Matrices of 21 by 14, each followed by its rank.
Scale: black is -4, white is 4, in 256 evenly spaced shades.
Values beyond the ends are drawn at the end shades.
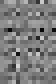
three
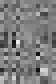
three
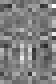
three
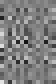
two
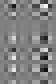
one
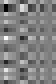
one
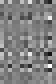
two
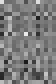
three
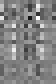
two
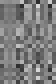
two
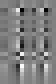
one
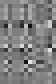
two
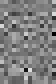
three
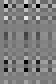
one
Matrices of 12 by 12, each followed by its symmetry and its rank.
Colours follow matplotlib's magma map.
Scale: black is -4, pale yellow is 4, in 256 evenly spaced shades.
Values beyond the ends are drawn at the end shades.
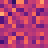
antisymmetric, rank two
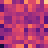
antisymmetric, rank two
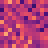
antisymmetric, full rank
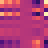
neither, rank one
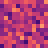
antisymmetric, full rank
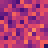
symmetric, full rank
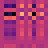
neither, rank one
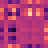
antisymmetric, rank two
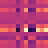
neither, rank one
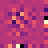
antisymmetric, rank two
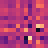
antisymmetric, rank two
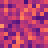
antisymmetric, full rank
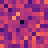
symmetric, full rank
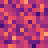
antisymmetric, full rank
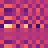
neither, rank one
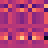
neither, rank one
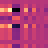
neither, rank one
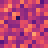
symmetric, full rank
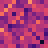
symmetric, full rank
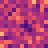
symmetric, full rank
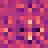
antisymmetric, rank two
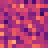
antisymmetric, full rank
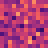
antisymmetric, full rank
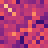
symmetric, full rank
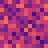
symmetric, full rank
